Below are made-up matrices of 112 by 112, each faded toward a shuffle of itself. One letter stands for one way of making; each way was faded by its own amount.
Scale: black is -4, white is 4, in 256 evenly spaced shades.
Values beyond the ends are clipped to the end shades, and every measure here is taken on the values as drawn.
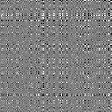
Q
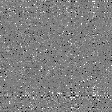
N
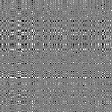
Q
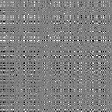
Q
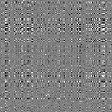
Q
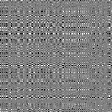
Q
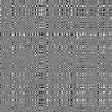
Q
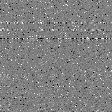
N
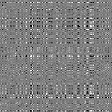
Q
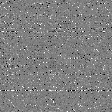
N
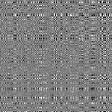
Q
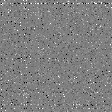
N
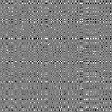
Q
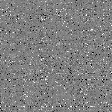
N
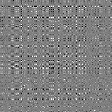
Q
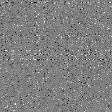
N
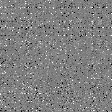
N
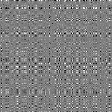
Q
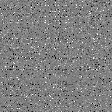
N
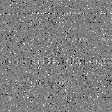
N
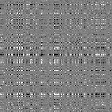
Q
